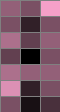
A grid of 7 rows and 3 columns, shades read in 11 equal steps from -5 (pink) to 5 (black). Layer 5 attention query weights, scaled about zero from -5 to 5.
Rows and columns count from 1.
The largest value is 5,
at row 4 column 2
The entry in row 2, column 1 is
0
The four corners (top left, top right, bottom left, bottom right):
-1 -5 0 2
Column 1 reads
-1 0 -2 1 -2 -4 0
